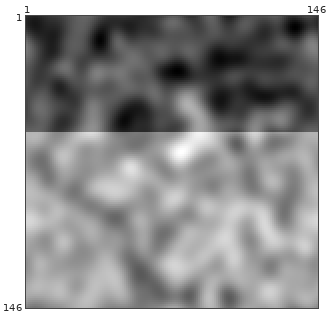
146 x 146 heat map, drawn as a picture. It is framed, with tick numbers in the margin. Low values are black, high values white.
Average level on the scale: 50%. Lone odd cells: none. Ninth with the lowest average: top right. Calmest part: bottom left. Seam: horizontal, 40% of the way down, the bottom part higher.
